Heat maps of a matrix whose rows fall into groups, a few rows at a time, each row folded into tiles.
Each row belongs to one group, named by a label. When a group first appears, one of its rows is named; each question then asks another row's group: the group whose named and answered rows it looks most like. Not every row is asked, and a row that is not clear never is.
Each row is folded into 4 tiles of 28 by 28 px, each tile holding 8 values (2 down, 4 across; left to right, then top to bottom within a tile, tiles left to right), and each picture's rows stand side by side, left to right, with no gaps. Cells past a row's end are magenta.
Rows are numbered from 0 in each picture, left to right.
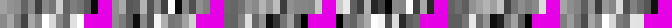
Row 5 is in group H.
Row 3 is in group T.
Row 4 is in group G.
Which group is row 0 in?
H
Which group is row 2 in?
G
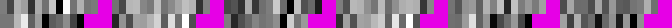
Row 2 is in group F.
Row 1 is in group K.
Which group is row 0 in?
G
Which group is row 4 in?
G
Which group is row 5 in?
F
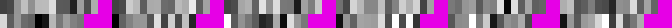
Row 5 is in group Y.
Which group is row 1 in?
K
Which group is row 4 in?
G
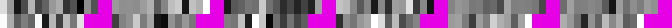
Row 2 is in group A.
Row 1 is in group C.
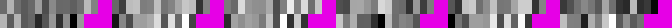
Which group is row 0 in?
F
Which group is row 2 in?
K
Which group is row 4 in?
K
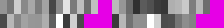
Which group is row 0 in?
K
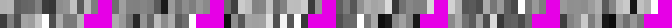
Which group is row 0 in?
Y
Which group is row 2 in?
K
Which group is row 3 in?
G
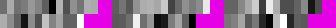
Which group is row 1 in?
G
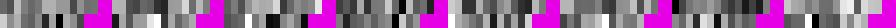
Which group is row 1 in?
Y
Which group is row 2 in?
G
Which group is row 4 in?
F
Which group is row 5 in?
Y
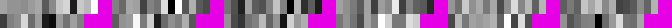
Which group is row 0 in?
C
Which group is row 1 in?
G
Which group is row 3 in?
H
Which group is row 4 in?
K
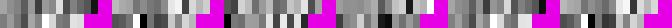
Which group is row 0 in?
H
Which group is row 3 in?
C
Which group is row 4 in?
H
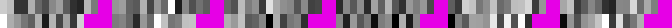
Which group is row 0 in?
F
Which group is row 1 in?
H
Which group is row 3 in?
F
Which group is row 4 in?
K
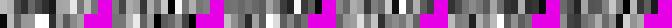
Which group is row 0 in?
Y
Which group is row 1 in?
G
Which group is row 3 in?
G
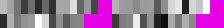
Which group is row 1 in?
C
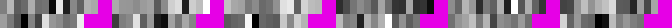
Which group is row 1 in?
C
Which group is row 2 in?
C
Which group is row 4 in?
G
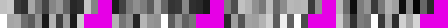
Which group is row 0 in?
F
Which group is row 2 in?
K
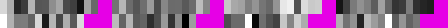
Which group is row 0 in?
F
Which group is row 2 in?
C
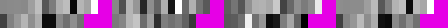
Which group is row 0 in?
C
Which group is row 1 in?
G
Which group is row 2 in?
G
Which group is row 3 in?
C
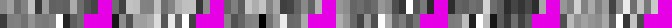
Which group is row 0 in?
T
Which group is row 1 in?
K
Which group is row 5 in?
K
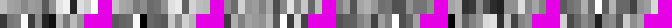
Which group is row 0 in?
C
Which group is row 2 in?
K
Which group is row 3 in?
T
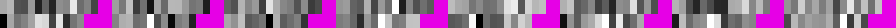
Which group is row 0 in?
Y
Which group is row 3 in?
H
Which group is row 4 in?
C
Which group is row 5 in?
Y
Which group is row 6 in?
Y
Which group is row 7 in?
K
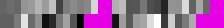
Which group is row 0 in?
G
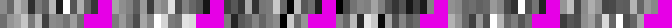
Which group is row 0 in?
G
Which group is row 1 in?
H
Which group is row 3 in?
A
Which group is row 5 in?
T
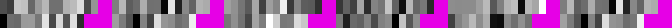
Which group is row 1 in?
H
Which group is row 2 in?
H
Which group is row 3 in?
F
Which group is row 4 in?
C
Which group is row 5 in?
H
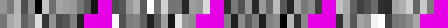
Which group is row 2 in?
F
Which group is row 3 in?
Y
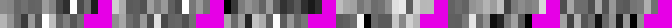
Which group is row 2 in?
A
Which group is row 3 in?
C
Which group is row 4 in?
G
